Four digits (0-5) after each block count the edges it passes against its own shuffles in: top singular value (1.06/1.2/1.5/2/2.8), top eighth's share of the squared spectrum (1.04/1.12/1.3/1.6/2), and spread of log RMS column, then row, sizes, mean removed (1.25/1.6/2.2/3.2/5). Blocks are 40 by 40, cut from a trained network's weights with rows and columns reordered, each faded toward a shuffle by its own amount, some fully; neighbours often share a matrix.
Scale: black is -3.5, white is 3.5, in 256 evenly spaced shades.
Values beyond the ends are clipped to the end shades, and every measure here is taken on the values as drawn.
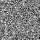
1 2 1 0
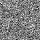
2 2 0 0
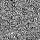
1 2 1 0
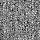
2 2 0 1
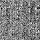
2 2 0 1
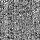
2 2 0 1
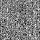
2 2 0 1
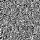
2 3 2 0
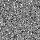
0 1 0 0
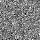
1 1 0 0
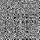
3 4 2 2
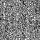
1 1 0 0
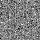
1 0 0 0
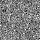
0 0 0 0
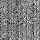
3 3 1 1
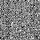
1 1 0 0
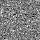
1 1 0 0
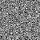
2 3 1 0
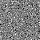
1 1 0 0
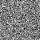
0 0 0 0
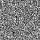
2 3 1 0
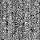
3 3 0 1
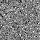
0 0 0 0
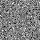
0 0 0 0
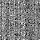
3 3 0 2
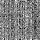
3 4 1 2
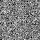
0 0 0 0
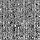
3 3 1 2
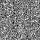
0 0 0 0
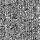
2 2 0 1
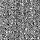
2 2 0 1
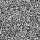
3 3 1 1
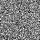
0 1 0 0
